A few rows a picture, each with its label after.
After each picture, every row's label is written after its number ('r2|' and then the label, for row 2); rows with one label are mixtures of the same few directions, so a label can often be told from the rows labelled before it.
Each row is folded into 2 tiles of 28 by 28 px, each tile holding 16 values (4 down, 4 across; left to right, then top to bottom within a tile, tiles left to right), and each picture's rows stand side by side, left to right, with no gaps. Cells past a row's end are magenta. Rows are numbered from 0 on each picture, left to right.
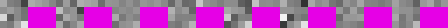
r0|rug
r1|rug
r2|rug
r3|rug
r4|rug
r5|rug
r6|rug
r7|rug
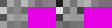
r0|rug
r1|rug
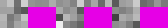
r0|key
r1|rug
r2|rug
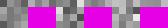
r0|rug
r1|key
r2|key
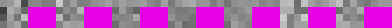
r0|key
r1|rug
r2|key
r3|key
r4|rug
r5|key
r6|rug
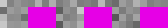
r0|rug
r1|rug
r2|rug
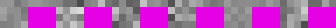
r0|rug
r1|key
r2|rug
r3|rug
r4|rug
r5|rug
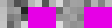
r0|rug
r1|rug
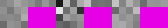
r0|rug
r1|rug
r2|rug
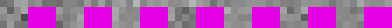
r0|key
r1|rug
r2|key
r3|key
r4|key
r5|key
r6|key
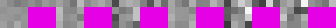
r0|key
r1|key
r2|rug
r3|key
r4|rug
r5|key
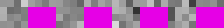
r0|key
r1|rug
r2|rug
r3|key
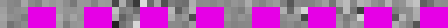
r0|key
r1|key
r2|rug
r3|key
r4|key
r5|key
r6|key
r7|rug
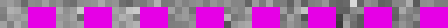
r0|key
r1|key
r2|key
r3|rug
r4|rug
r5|key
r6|key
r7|key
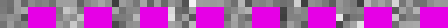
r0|key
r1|key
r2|rug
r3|key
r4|key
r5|key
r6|rug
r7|rug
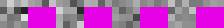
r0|key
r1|rug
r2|key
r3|rug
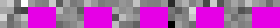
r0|key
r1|rug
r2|rug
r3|rug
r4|key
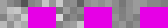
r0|key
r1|rug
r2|key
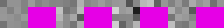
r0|rug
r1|key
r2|rug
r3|rug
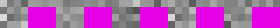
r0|rug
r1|key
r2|key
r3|rug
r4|rug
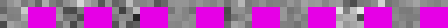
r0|rug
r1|key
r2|key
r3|key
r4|key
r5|key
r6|key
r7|key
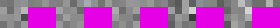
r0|key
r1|rug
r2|key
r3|key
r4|rug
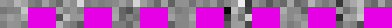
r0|rug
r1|rug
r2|key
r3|rug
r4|key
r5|rug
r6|rug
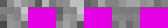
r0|rug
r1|rug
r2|key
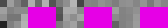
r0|rug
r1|key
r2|rug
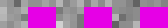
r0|key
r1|rug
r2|rug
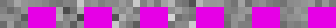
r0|key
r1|key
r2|rug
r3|rug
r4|key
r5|rug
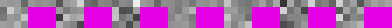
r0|key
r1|rug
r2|key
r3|key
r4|rug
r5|rug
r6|rug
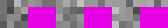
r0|key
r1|key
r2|rug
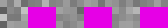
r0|rug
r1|rug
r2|key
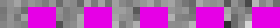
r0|key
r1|rug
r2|rug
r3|rug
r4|rug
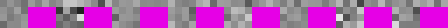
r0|rug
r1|key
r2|rug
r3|rug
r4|key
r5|rug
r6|rug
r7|rug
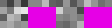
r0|key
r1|rug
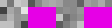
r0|rug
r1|rug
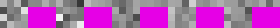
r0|rug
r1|rug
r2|key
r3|key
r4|rug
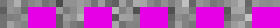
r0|key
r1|rug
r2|rug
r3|key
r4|key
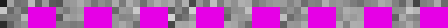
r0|rug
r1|rug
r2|rug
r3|rug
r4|rug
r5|rug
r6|key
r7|key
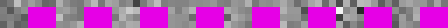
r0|key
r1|rug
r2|key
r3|key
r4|rug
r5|rug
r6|rug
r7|rug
